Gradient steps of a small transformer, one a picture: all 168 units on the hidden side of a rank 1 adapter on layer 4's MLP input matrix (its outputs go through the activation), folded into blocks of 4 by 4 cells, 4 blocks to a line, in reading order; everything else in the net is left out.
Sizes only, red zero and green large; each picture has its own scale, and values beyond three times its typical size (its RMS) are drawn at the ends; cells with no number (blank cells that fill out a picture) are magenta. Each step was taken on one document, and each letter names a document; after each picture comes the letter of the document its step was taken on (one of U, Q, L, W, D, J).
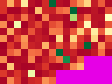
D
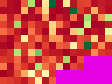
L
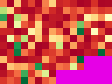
L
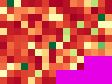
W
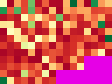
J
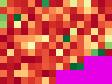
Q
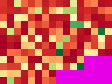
Q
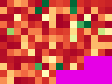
Q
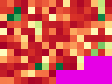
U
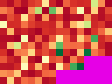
Q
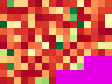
D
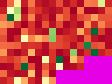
U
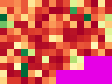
J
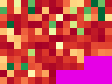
J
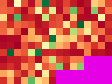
Q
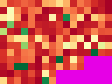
U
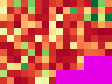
J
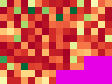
J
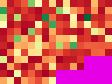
L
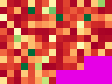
J
